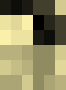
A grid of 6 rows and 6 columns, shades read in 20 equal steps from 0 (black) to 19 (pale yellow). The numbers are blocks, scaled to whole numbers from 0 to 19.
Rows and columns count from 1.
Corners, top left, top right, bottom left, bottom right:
2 16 13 14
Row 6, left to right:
13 13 16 11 13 14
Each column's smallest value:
2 1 2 0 1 5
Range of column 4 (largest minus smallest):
11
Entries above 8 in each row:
1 3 3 6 6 6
